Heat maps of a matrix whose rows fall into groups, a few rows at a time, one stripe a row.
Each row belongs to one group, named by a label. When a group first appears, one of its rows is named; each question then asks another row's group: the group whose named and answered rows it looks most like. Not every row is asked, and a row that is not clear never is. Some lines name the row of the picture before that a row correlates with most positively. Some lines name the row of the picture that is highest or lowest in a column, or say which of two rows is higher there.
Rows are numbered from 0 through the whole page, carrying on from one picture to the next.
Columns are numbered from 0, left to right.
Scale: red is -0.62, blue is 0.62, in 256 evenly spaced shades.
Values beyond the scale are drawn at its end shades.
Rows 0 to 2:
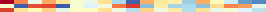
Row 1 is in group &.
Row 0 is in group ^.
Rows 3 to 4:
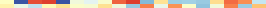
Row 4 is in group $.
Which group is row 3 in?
&
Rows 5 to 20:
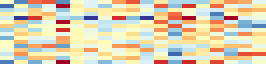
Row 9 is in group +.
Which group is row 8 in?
+
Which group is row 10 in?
^
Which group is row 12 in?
^
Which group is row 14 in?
^
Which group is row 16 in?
&
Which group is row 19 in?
&
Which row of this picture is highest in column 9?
9
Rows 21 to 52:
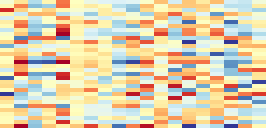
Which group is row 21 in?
^
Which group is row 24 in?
+
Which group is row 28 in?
^
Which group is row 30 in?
&
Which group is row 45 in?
$
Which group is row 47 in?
&
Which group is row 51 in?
^
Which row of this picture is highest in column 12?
38
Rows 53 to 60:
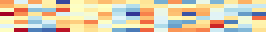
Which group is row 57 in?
$
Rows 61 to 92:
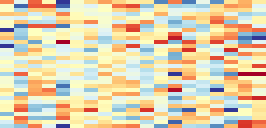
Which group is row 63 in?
&
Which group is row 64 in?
^
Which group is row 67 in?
&
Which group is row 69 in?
$
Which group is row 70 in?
$
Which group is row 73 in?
+
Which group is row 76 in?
+
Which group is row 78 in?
+
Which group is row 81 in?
&
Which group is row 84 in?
&
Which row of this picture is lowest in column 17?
79
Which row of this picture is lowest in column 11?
71
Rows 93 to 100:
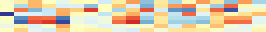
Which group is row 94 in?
+
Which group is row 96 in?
^
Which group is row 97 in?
&
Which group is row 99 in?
^
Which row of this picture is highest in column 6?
94
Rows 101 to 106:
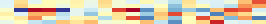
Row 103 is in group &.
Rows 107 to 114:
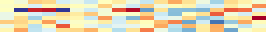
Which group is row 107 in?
+
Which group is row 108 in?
$
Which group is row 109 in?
&
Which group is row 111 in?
$
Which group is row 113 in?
^
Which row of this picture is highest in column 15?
112
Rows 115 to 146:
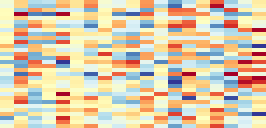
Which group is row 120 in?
+
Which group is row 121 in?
+
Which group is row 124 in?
&
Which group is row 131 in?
&
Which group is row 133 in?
+
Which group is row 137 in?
$
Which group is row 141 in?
$
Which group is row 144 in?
^
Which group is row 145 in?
^
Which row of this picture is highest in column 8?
118
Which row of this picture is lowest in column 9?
130
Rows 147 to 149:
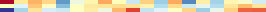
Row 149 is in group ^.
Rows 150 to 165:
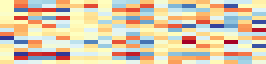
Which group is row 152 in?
&
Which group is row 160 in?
+
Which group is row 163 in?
&
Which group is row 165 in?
$
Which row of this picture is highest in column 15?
156
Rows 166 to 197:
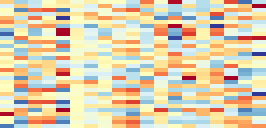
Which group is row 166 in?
$
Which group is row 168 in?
&
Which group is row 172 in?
+
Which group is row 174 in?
^
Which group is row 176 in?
&
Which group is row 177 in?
^
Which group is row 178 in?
&
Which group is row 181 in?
+
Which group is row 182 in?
+
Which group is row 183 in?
^
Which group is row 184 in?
^
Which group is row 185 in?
+
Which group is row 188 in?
&
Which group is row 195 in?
&
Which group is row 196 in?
&
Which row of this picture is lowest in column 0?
194
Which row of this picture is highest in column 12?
175
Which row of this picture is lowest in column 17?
175
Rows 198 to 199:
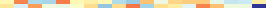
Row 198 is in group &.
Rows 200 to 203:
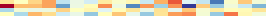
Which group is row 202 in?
^
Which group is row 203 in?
+
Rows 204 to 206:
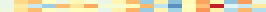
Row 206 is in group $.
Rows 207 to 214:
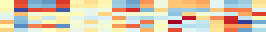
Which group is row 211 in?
+
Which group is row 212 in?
$
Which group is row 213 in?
&
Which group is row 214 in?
$
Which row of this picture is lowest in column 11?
209
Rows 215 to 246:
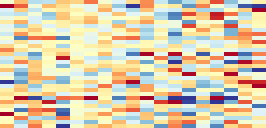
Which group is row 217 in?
$
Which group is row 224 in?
&
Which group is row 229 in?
^
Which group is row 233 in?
+
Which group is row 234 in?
&
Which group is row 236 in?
$
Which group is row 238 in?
+
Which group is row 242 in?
&
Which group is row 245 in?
+
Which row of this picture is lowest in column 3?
240
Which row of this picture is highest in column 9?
216
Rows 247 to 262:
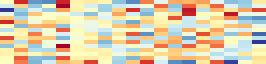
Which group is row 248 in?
^
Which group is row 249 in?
^
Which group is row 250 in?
+
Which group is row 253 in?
&
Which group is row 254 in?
^
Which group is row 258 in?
^
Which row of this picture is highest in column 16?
262
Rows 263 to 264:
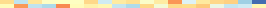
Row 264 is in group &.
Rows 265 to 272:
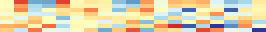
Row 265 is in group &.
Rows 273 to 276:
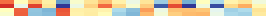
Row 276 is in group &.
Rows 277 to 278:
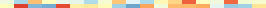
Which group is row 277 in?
+
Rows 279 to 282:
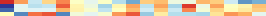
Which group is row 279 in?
^
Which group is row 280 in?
^
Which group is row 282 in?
&
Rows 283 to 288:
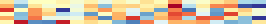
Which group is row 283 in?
$
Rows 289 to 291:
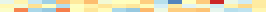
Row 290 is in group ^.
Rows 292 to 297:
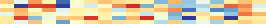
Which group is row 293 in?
&
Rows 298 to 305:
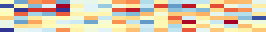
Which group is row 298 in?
&
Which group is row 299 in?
^
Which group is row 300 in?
&
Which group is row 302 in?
$
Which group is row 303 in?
+
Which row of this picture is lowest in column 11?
299
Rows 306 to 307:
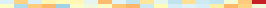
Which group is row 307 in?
&
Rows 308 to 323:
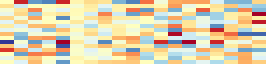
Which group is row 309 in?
$
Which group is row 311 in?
$
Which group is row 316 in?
$
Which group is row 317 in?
&
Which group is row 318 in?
^
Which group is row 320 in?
^
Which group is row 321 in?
&
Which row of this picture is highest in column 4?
319
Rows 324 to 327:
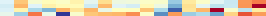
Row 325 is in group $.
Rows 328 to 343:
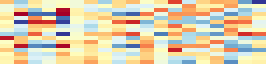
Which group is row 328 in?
$
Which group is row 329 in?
+
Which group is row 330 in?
^
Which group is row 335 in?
+
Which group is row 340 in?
$
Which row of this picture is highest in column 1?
333
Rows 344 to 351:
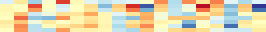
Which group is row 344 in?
^
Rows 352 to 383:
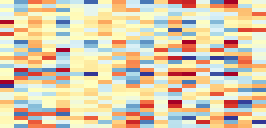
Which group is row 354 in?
&
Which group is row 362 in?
+
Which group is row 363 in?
+
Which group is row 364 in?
^
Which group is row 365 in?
&
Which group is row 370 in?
+
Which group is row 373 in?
^
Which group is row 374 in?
$
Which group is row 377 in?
$
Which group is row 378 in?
$
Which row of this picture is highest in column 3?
369
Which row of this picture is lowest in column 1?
369
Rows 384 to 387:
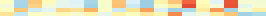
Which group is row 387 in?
$
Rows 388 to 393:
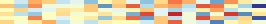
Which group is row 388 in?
+
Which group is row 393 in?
+
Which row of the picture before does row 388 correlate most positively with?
384
